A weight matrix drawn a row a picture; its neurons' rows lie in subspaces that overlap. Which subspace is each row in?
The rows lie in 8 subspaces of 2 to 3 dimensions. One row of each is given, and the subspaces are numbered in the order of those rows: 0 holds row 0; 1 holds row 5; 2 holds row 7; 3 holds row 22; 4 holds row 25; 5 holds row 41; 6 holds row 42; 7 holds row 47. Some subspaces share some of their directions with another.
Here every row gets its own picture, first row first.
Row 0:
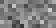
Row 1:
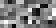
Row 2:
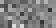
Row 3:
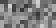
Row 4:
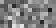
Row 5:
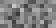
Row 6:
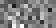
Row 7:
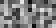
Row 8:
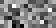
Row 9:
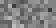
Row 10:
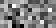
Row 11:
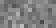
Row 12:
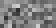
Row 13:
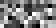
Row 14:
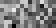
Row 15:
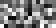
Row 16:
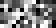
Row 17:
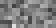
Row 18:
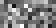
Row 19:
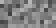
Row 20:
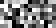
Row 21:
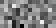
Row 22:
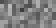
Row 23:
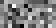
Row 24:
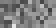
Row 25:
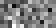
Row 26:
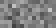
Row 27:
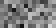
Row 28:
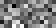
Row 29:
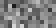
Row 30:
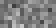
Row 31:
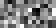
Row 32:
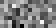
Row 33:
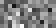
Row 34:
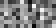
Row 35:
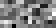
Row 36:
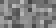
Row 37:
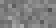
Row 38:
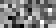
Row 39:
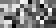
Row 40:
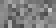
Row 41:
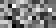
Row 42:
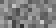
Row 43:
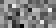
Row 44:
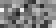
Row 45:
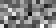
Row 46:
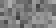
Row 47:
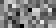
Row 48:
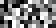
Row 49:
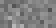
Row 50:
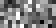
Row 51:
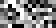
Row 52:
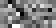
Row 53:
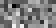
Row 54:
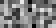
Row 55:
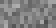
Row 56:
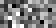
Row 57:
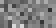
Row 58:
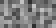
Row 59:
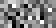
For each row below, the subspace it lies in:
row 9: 5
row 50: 5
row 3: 3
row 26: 5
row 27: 4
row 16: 1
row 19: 3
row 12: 0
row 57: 1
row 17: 7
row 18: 4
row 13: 0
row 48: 6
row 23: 4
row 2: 1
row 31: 7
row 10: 5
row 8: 0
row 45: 0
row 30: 1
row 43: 7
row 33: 7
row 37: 0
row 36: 2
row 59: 2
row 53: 3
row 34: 2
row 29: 3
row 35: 7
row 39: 4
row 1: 7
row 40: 3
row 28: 0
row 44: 1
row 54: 2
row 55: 3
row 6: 2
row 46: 5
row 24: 4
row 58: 2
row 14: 4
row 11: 5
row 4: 3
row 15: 0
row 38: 0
